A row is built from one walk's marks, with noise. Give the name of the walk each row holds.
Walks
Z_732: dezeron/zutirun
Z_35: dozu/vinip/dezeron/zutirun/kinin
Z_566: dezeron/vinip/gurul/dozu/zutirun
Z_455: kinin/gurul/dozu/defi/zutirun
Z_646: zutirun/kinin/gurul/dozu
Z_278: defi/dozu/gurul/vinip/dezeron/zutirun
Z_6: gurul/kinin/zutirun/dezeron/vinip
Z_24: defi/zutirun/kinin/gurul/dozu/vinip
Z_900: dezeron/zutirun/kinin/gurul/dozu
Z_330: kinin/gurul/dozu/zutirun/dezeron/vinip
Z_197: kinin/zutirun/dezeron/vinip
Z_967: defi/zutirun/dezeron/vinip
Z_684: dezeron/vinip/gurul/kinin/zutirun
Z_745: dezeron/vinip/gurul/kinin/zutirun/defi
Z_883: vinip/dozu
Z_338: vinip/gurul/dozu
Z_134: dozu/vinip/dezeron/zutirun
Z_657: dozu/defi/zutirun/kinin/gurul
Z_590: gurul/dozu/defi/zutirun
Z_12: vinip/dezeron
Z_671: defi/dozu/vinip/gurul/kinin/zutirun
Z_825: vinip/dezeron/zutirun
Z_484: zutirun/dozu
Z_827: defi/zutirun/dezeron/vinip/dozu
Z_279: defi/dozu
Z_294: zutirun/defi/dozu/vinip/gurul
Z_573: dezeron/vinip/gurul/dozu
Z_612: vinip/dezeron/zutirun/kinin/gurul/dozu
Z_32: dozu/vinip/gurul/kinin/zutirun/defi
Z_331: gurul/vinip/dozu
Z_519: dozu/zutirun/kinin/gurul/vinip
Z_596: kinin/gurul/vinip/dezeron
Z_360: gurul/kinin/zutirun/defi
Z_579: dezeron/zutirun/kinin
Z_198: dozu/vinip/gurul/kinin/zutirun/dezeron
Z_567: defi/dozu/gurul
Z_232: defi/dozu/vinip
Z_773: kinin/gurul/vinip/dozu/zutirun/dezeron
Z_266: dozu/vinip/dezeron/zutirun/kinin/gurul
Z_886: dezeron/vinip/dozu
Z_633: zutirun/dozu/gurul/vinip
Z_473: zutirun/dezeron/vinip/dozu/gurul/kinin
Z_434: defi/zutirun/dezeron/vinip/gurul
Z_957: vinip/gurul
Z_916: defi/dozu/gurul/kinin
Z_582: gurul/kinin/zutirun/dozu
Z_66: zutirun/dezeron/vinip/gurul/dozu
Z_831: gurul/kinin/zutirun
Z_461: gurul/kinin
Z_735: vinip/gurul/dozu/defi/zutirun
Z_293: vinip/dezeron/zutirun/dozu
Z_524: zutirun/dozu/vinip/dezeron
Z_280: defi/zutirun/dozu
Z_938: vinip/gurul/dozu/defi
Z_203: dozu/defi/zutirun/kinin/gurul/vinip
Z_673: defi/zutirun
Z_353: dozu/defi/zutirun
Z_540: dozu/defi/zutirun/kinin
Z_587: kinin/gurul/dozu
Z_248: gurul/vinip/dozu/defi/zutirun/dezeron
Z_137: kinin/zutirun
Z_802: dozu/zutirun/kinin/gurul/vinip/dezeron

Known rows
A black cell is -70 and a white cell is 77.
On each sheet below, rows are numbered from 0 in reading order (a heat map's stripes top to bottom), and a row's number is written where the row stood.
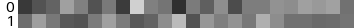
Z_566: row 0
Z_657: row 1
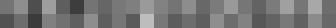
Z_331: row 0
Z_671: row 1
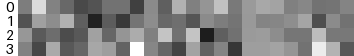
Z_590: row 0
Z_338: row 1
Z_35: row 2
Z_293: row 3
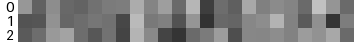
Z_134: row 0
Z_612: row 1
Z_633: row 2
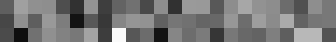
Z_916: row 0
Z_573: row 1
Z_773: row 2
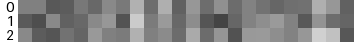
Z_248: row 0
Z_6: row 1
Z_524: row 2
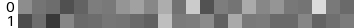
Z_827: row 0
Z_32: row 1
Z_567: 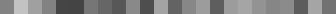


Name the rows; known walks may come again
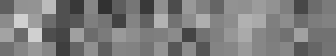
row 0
Z_587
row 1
Z_590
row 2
Z_579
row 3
Z_831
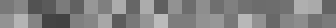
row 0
Z_248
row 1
Z_540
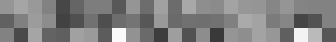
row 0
Z_673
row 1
Z_646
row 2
Z_293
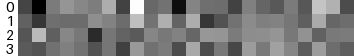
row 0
Z_773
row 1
Z_266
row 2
Z_735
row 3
Z_473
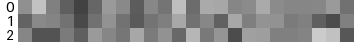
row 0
Z_353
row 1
Z_360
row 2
Z_524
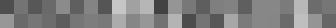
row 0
Z_434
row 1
Z_134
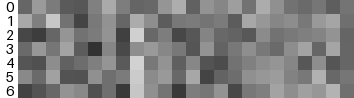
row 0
Z_657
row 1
Z_732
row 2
Z_519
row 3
Z_957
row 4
Z_6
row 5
Z_197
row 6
Z_566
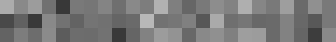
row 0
Z_137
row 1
Z_32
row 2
Z_24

